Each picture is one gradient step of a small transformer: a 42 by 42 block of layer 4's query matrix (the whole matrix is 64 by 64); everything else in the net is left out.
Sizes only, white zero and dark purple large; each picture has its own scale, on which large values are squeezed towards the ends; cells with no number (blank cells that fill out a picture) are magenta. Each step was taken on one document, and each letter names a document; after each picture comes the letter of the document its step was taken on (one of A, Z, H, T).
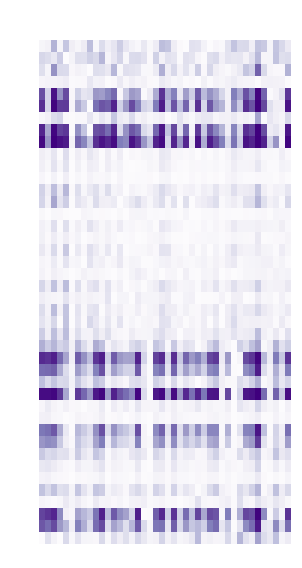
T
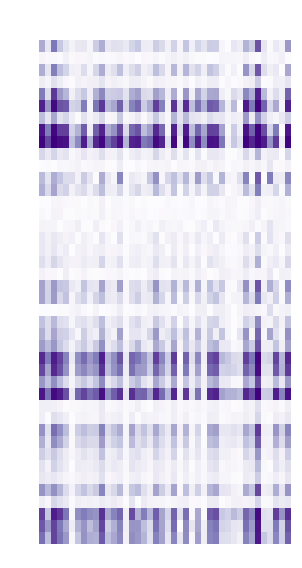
T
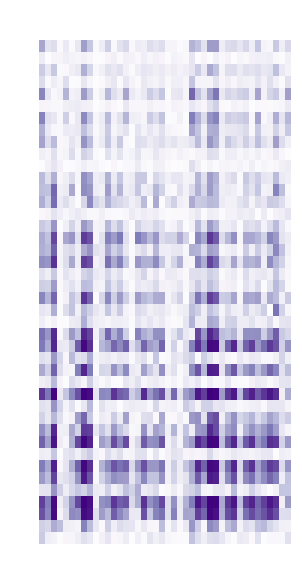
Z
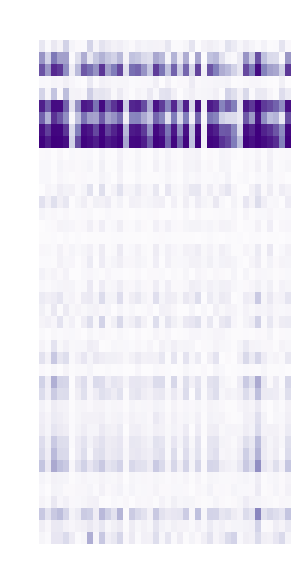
T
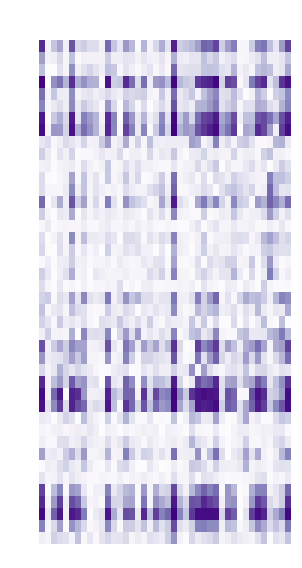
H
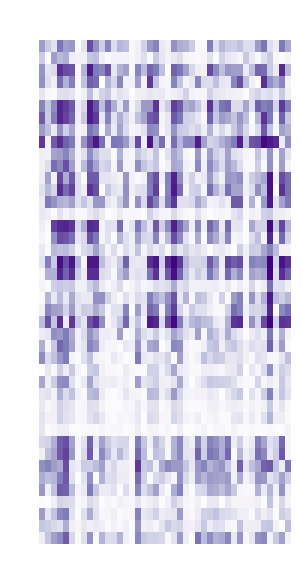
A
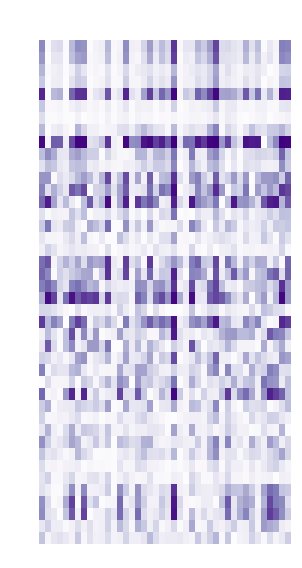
H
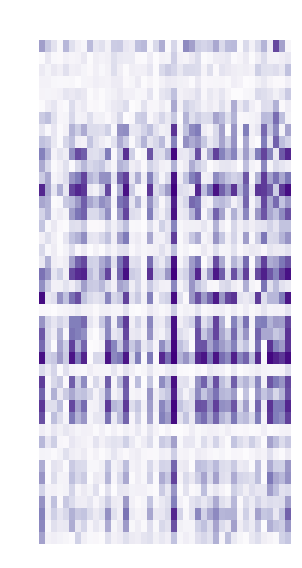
H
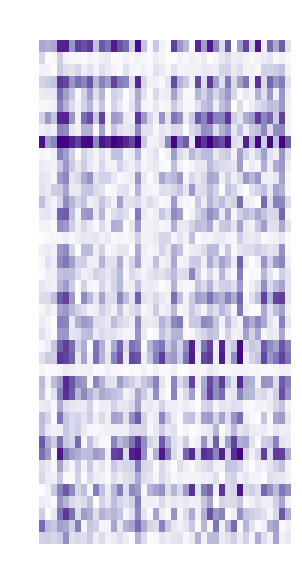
A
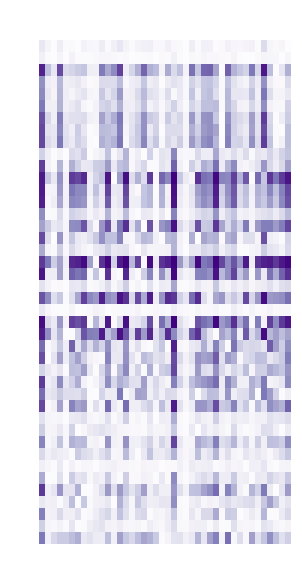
H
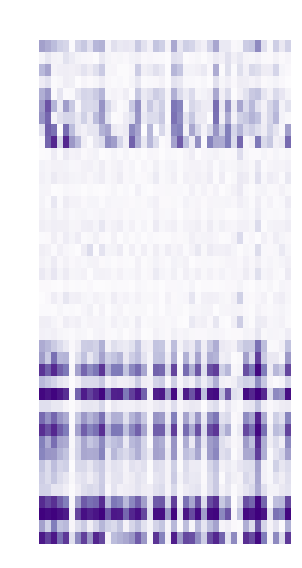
T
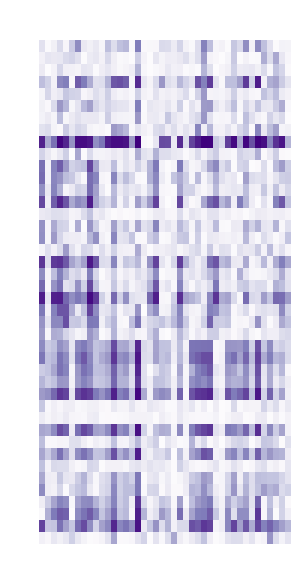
A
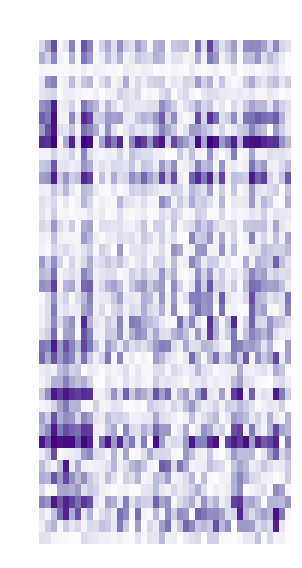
Z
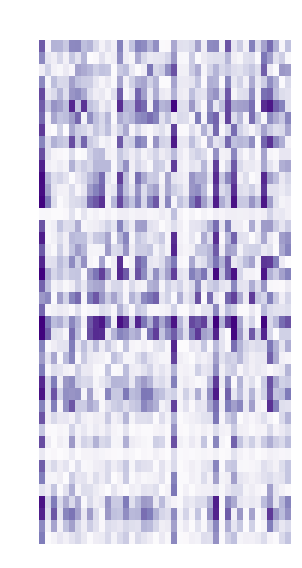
H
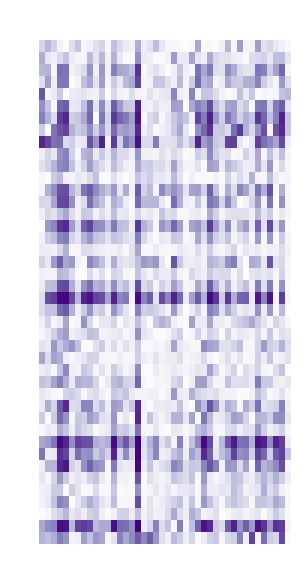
A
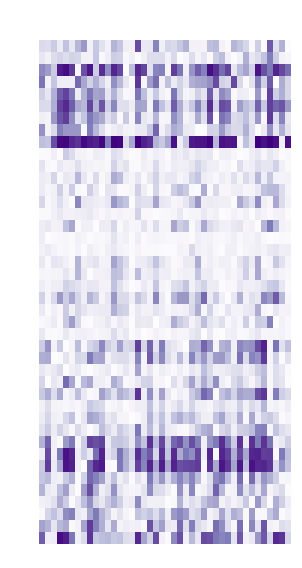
A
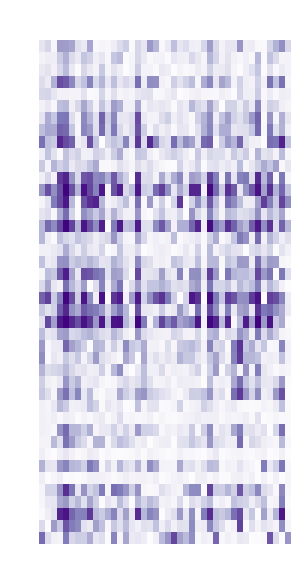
A
